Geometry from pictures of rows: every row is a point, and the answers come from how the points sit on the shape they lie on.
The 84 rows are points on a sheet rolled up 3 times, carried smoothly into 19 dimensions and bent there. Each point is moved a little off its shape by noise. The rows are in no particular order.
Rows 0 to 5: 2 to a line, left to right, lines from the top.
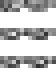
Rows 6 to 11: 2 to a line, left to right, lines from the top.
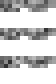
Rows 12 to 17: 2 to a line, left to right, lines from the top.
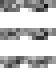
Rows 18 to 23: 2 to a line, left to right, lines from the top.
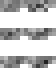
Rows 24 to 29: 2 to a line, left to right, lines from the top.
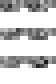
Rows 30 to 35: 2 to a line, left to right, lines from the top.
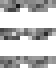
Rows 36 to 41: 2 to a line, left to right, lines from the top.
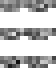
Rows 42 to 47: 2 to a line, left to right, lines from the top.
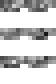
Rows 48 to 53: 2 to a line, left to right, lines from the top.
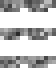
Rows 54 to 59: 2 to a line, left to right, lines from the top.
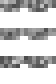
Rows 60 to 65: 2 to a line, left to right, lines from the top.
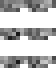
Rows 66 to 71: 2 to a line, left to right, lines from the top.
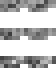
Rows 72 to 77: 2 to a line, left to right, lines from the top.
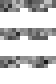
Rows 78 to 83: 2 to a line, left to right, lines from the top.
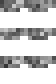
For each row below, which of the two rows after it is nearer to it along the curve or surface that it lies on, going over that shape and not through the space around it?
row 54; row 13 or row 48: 13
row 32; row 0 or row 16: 0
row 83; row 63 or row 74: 63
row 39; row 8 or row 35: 35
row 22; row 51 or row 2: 51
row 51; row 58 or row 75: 75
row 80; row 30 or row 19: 30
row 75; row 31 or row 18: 31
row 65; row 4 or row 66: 66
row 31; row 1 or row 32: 1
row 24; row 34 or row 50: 34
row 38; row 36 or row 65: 65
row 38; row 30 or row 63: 30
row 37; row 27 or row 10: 27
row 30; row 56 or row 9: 9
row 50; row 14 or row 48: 14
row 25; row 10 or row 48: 48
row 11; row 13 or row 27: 13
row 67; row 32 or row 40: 40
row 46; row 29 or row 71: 71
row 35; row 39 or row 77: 39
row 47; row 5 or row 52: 52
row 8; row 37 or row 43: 43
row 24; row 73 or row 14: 14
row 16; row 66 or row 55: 66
